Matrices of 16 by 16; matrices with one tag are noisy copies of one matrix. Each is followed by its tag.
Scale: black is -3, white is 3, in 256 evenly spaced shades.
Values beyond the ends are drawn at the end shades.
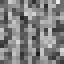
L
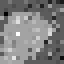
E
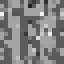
L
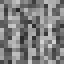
L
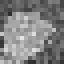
E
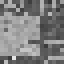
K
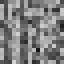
L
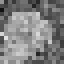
E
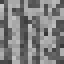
L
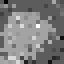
E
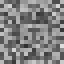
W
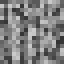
L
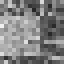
K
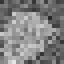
E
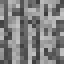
L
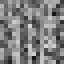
L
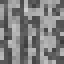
L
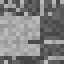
K
